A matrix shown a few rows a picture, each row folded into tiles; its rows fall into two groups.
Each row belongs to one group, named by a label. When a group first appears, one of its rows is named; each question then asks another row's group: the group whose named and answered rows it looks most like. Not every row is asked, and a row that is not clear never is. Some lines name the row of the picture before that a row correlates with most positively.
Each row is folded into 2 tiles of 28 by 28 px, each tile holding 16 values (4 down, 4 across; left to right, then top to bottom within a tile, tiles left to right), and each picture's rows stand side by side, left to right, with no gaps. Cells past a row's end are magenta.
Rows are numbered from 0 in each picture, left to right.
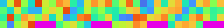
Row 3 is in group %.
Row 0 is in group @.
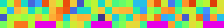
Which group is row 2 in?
@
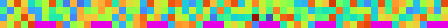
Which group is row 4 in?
%
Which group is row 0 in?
@
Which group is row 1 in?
@
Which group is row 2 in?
@
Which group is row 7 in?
%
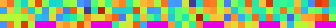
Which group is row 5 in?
@
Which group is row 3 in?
@
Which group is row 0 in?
%
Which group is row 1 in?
@
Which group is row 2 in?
%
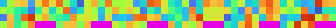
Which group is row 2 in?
@
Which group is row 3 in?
@
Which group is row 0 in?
@
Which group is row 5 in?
@
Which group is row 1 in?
%
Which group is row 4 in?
@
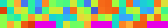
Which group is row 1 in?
@
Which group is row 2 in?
@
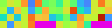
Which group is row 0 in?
@
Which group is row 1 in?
@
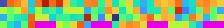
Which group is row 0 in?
@
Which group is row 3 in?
%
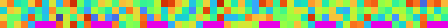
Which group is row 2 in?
@
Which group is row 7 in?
@
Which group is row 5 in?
%
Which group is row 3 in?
%
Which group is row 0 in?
%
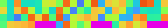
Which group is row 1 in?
%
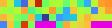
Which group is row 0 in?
%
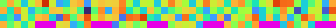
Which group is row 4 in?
@
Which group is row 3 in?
%
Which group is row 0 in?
@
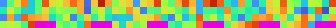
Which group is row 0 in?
@
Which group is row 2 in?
@
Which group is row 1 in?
@
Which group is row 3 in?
@
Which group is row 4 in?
@
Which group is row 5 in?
%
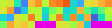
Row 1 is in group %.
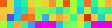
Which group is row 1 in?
%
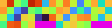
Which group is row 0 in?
%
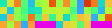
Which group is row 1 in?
%
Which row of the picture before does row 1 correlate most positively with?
0
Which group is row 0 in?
@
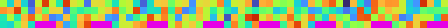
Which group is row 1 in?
@
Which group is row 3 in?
%
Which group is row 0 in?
@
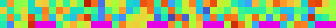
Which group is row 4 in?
%
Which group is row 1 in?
%
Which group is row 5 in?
%
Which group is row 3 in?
@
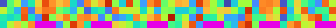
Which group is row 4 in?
@
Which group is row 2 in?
@
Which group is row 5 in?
@
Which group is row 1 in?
%
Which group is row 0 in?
@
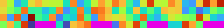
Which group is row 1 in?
@
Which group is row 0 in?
%
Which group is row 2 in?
%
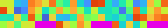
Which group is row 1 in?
@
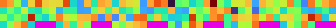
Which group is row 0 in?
%
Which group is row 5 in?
%
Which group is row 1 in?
%
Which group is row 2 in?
@
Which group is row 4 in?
@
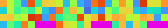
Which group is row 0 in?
%
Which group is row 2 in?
%
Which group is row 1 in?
@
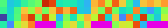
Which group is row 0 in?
@
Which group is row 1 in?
@
